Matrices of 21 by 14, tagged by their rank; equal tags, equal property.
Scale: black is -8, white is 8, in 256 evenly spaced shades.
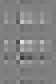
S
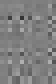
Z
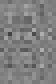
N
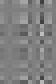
S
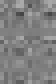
Z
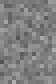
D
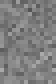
D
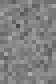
D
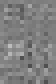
N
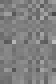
Z
